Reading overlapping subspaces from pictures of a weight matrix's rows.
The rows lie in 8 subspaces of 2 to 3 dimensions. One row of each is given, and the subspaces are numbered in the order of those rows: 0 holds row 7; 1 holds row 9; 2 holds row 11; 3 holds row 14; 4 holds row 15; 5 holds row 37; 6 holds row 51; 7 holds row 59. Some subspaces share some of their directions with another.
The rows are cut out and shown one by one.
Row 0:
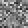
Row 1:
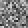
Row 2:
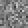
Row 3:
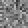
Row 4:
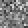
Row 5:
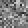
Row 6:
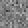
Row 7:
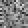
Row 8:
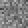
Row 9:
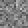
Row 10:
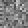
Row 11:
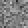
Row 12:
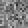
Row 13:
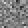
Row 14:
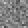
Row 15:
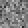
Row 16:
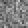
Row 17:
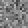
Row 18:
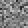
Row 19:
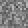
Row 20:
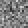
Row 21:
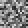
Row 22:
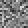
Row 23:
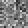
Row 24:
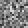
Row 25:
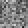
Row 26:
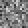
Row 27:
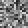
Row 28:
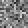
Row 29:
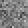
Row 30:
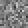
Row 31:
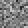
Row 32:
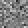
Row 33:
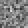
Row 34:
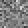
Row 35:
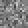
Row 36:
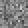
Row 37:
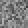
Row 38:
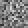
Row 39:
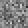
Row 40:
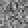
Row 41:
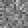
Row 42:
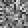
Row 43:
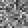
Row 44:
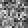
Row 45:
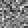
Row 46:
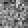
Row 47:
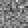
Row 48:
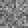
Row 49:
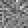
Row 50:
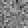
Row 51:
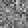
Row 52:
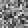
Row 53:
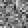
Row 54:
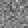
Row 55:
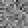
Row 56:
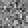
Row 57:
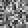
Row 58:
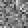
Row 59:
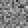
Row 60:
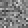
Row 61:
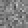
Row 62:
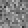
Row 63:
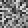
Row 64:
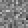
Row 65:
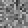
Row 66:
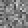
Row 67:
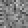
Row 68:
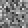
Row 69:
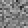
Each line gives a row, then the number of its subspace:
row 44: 1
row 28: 1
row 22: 5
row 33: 0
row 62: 4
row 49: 5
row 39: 6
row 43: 1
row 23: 4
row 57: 5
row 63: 5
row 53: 2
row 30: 2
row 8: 2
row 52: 6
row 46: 1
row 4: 5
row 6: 6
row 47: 7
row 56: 0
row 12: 5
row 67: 0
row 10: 1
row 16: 3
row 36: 6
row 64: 6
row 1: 3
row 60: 6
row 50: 2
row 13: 3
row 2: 2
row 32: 3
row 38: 7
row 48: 1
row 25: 4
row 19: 5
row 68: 4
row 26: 4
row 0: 7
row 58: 2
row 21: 2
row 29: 1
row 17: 4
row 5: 6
